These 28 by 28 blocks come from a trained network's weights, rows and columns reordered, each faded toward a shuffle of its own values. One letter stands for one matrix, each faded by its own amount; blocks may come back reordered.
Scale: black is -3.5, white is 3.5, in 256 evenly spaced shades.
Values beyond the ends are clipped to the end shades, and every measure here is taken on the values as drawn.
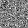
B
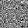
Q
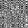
Q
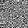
Q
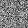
B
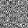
Q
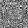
Q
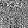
Q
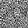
Q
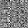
Q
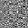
Q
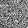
B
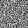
B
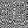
Q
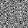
Q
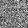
B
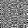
Q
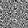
Q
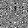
Q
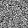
B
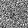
B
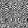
Q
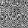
Q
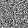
B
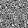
Q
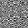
Q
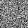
B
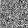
B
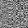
Q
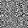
Q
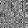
Q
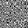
Q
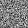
B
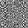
Q
